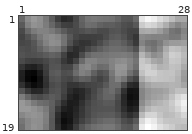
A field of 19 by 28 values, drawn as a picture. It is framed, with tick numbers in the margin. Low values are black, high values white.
Ninth with the lowest average: middle left. Seam: vertical, 70% of the way across, the right part higher. Lone odd cells: none. Ninth with the highest average: bottom right.
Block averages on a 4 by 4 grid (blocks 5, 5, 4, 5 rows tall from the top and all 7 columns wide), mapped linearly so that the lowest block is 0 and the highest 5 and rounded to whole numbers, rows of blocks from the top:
2 1 1 3 | 0 1 2 4 | 0 0 1 4 | 2 0 1 5
